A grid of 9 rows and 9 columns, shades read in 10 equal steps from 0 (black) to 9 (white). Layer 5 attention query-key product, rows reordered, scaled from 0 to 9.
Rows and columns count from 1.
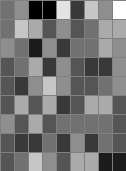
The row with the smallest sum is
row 8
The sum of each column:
33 37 36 35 36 33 38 38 40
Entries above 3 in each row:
6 7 7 4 5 4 6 3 5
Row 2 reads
4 7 6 3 5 3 4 6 6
